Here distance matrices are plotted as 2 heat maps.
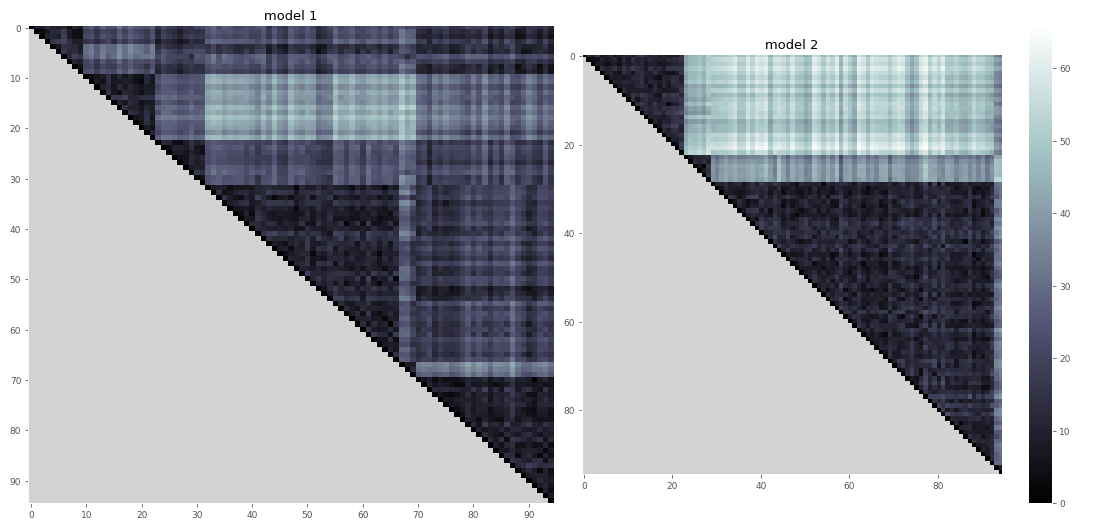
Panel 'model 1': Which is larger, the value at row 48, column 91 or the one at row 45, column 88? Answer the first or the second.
the second
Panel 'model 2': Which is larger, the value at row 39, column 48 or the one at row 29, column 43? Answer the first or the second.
the second
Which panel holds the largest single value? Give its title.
model 2
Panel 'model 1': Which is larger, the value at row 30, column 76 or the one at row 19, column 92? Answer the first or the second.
the second
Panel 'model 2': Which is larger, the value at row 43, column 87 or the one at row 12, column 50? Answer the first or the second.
the second
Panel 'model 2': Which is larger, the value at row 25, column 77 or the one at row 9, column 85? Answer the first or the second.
the first
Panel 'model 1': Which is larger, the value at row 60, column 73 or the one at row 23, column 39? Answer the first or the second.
the second
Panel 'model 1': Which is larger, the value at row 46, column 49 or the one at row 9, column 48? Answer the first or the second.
the second
